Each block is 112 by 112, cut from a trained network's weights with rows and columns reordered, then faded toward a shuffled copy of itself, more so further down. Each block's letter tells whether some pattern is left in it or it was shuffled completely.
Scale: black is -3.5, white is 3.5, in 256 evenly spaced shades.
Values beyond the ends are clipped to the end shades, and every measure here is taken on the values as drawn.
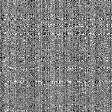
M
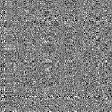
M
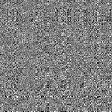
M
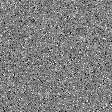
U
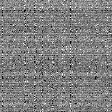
M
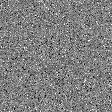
U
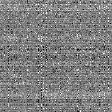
M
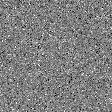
U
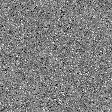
U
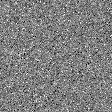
U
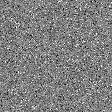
U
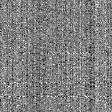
M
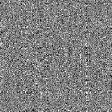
M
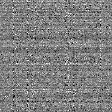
M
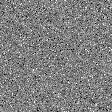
U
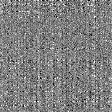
M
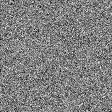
U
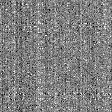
M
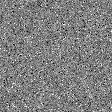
U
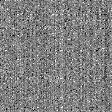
M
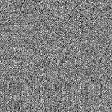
M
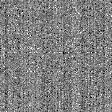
M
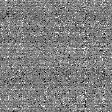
M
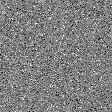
U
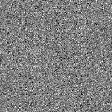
M
